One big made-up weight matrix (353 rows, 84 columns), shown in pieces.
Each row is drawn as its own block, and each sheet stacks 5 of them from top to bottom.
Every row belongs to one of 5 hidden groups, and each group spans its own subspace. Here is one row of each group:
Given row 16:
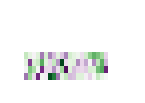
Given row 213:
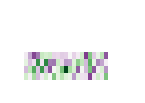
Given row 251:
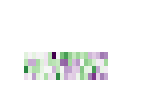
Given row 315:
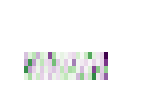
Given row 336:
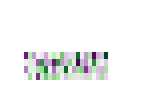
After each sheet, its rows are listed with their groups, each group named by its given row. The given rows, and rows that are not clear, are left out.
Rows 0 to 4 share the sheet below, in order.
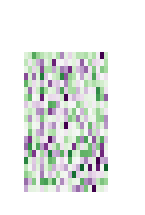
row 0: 213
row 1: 16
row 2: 16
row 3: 315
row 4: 315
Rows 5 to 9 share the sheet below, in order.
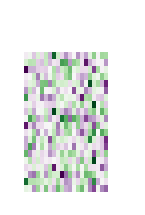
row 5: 251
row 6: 315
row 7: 251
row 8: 315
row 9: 251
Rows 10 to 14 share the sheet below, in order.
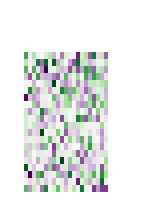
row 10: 336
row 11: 251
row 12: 213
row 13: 213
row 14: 251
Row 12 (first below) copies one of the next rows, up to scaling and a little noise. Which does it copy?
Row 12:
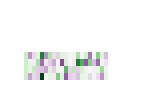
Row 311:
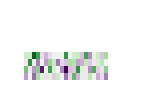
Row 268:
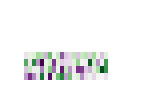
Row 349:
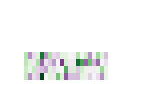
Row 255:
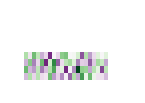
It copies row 349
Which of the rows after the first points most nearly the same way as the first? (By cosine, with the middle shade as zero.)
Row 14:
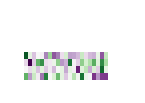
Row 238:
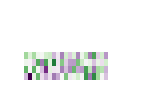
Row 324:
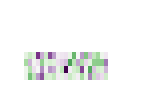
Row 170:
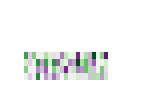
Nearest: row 324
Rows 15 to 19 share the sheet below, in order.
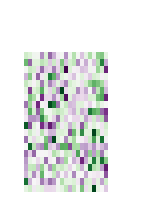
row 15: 16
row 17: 315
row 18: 251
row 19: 315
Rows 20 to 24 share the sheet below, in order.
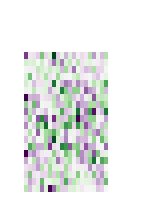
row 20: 336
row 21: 251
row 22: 336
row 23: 251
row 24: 16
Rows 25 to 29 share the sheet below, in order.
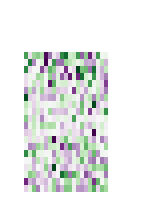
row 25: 213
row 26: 315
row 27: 315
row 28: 251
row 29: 251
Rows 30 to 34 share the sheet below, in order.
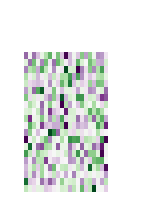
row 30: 213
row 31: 213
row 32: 16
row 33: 251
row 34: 315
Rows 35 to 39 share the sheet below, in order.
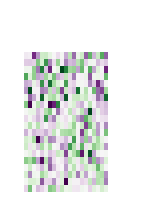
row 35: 213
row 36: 16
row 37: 213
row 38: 16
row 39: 16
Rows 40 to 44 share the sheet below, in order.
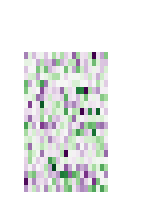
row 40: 336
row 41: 213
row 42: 315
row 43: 16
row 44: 251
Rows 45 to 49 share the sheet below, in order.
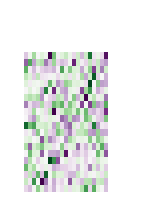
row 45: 315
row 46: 213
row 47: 251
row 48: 16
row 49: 336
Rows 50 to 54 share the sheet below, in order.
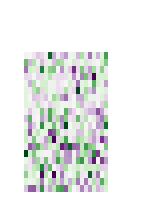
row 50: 315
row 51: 336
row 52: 16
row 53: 251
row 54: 213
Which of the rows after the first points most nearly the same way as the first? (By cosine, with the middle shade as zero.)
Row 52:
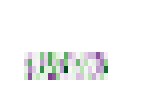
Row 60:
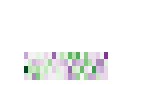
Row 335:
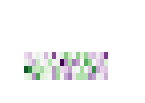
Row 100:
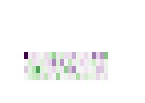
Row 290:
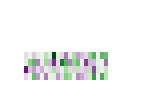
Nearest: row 100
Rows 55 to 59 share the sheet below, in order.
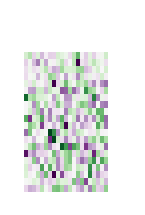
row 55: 336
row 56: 251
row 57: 16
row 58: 251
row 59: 213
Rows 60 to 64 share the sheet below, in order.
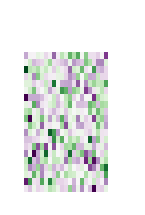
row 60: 251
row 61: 251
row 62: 16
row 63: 336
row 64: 315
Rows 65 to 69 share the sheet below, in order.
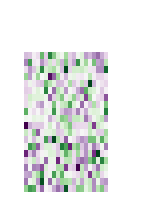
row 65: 16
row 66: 213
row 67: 251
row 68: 251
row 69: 213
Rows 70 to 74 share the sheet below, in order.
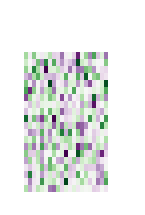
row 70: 336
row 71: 315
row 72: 213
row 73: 213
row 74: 16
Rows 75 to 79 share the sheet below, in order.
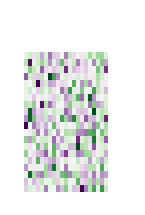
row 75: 16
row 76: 16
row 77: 251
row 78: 336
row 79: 251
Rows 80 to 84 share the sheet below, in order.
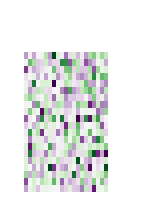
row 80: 251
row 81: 251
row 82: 213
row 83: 315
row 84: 315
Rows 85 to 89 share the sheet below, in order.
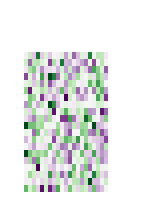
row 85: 16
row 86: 16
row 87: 251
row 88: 251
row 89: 16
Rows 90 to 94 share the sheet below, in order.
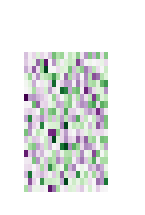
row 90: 336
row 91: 251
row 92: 16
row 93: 251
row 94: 16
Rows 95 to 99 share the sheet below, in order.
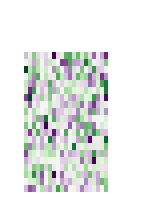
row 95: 251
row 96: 315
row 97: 336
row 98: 315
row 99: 213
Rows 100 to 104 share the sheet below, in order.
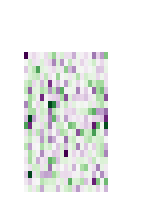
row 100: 336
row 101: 16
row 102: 315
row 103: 16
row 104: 315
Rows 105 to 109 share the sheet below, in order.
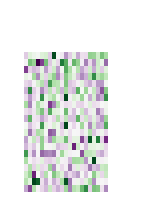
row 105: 251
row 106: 16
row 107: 16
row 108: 315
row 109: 336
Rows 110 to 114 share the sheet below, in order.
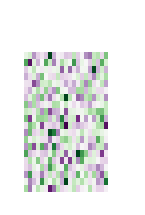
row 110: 315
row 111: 213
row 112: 16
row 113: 213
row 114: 16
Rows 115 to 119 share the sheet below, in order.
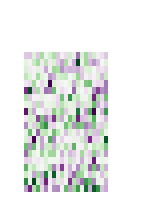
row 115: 336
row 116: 315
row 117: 336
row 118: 315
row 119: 336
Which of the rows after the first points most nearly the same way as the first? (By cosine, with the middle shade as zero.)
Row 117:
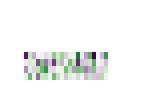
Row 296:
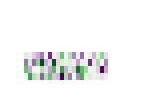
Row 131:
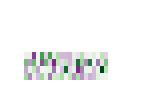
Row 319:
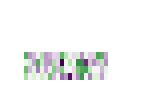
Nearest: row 296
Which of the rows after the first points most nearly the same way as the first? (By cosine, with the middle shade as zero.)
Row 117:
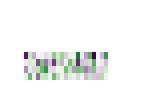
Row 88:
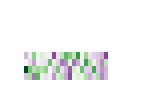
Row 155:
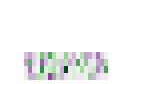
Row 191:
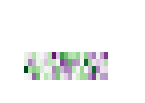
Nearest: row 155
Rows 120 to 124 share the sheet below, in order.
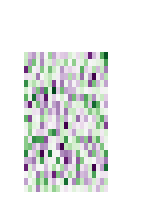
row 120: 315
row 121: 336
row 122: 16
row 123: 213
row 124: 336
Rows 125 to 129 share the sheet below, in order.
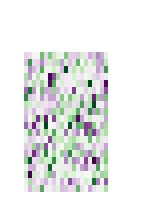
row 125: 16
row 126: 315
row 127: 336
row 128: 336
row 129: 315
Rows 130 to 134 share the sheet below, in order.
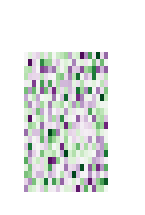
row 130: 315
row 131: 213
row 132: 16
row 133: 16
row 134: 315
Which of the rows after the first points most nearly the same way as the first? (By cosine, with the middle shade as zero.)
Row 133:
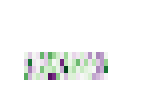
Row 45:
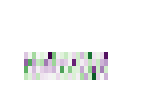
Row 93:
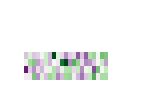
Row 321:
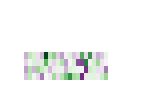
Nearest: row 45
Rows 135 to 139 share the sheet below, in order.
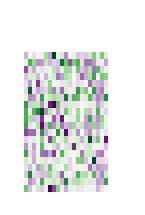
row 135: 251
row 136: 16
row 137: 213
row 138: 315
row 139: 16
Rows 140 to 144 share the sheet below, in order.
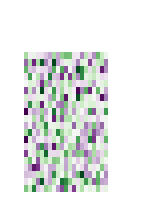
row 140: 213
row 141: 213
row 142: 336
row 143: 336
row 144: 213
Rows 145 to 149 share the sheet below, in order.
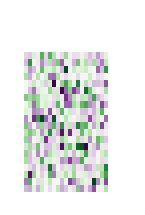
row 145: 16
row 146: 251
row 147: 213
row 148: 213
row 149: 315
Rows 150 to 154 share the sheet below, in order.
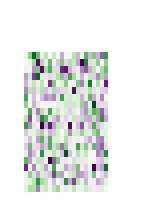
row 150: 213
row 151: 315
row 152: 315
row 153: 16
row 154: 336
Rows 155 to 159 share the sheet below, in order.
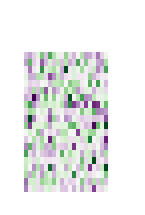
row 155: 16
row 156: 336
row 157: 315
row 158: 315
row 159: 315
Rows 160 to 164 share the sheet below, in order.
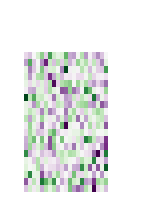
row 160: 16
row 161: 251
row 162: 16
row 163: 315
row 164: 315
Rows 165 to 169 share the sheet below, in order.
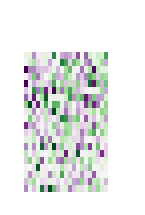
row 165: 251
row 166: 336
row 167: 251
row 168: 213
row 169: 16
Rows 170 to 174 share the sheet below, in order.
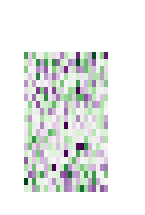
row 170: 336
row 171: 336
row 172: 16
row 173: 213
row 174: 251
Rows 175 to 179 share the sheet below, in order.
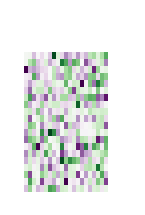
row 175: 251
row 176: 315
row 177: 16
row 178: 213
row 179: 16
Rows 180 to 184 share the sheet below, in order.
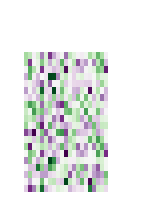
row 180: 16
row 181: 213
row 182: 213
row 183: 16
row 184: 16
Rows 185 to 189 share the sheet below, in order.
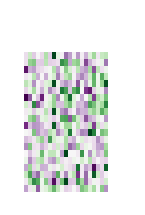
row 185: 251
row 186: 251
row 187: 251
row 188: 16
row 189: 336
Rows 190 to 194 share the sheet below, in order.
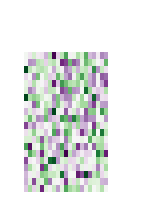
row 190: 251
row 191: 251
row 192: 251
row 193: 16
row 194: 213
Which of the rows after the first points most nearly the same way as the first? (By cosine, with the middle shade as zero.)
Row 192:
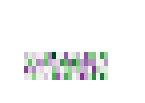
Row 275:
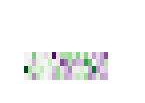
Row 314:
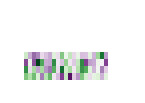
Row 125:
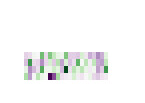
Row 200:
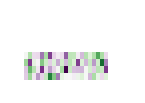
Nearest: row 200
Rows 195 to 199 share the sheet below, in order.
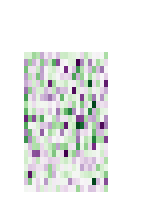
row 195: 213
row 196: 315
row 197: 213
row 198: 336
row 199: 315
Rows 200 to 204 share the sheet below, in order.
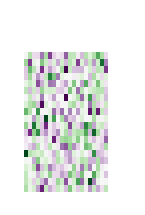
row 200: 16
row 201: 16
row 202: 336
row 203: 251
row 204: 16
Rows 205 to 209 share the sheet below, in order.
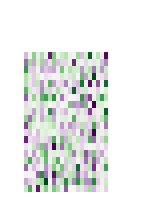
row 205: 315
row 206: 315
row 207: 315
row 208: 336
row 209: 336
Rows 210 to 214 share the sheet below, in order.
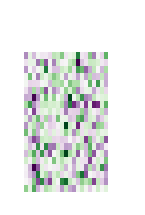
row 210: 336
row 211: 336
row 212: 213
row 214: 213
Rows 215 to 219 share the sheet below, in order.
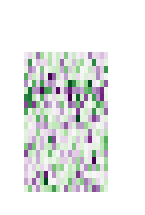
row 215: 16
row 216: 251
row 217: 336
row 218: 315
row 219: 336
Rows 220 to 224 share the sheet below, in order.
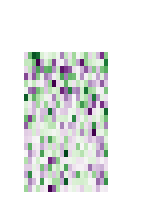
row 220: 213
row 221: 251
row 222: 315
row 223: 16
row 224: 16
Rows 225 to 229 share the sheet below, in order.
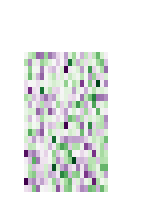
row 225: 16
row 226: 315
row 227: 16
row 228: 251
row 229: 251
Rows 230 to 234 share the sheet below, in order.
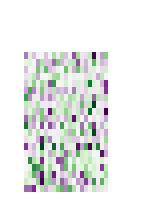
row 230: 336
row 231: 315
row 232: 315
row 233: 213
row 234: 213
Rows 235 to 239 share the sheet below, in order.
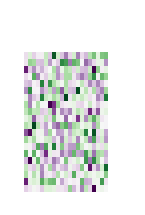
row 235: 251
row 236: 16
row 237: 336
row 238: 336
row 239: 315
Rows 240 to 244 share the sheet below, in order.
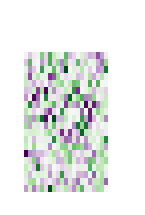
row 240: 16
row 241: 336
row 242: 213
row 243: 251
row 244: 16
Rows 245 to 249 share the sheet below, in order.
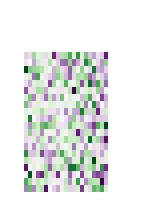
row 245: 251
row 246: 315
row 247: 315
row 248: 315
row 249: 251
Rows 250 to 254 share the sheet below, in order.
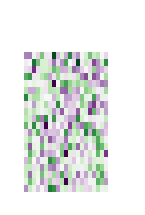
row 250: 336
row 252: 336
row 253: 16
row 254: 16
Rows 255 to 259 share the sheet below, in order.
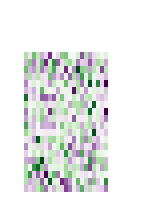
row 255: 213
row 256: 315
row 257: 315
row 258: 16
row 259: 213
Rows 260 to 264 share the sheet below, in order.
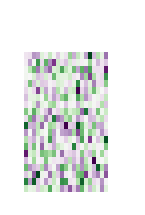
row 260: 213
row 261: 336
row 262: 213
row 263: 315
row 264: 213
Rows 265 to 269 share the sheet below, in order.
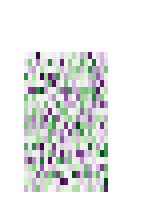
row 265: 16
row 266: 251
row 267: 213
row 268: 213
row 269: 213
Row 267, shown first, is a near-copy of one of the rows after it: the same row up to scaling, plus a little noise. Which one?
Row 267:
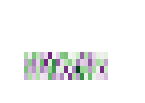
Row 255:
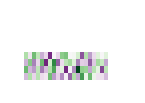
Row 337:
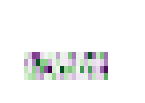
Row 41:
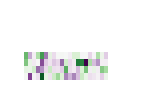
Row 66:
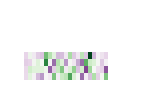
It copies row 255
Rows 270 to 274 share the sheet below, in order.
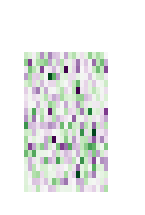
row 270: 16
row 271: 336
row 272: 315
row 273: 251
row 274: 336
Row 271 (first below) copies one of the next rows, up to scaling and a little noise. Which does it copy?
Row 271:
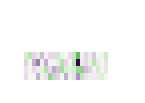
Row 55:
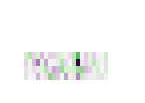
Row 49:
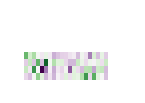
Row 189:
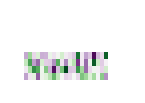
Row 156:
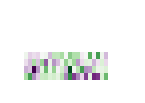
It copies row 55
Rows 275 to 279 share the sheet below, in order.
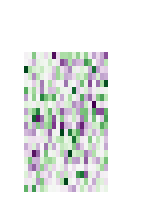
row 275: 251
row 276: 315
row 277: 213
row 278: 336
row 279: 213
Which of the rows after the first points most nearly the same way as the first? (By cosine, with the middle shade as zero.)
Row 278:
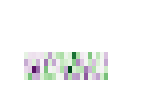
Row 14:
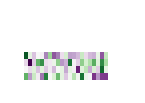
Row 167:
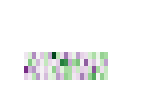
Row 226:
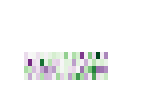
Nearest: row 167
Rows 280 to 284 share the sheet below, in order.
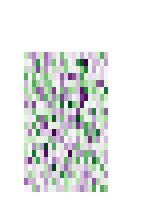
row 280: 213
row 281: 213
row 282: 336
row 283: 336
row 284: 251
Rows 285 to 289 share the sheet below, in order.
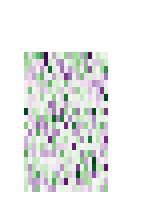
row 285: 213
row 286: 16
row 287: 336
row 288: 315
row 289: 336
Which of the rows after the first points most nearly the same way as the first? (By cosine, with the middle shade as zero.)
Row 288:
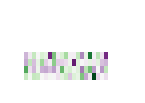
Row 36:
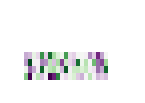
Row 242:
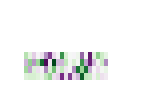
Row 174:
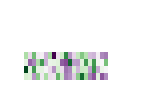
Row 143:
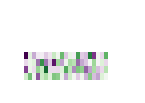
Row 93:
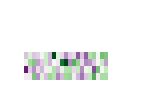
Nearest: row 242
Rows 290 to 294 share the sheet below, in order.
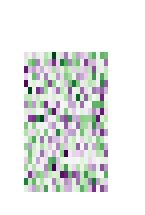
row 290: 251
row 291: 251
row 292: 251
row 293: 16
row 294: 251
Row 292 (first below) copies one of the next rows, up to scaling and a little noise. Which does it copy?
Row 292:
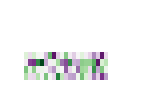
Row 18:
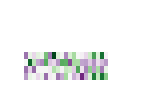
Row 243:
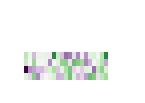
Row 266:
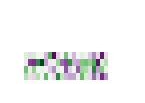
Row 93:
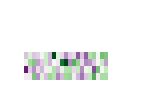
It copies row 266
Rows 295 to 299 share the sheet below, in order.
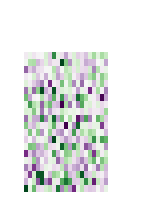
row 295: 251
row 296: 213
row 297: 213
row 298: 251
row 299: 213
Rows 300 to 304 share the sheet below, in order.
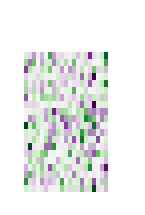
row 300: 315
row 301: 315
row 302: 251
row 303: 315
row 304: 315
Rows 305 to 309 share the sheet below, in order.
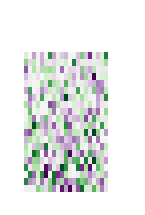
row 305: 315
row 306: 16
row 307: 336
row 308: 336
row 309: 213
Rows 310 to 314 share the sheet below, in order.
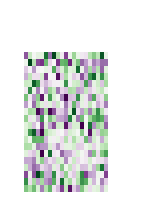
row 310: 251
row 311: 213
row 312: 16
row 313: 213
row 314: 213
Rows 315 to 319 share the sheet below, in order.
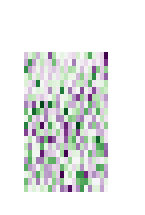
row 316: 16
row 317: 213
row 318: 16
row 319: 213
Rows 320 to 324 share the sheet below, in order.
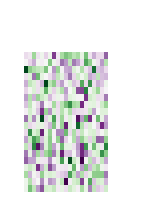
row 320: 251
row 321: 213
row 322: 213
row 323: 213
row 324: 16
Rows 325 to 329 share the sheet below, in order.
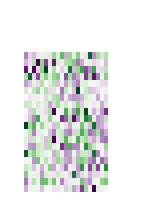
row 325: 336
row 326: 336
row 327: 251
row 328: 251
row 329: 315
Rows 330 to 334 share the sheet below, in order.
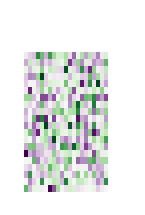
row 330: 16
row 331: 315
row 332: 336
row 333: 251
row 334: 16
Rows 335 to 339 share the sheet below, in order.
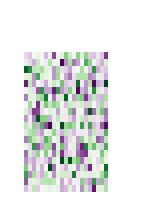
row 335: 251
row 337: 213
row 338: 213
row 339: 315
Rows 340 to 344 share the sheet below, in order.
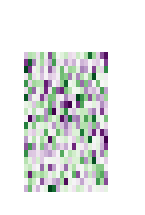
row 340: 315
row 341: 213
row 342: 251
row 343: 315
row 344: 16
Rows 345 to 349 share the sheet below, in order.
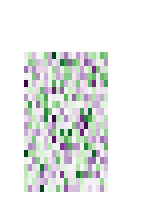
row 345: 251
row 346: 336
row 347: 213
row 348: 251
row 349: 213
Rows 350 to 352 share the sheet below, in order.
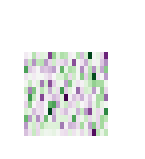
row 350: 315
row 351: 16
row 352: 315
